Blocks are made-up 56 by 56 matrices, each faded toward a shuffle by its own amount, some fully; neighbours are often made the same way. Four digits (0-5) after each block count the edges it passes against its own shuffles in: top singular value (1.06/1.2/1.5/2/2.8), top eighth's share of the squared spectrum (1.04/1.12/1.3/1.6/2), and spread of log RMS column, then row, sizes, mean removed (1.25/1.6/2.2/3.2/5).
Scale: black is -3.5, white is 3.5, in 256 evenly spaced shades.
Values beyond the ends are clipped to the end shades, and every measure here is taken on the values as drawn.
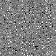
3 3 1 1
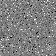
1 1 0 0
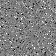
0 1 0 0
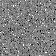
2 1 0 0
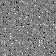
0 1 0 0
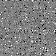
1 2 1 1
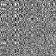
4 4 3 3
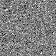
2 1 0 0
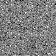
2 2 0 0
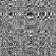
4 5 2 3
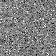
2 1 0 0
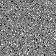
0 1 0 0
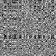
4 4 2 3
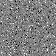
0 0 0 0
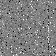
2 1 0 0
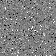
0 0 0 0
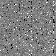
2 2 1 0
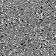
1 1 1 0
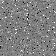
1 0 0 0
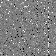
2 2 1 0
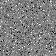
0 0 0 0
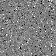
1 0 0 0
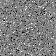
0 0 0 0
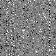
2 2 2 0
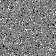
0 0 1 0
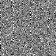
1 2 2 0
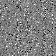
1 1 2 0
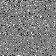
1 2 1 2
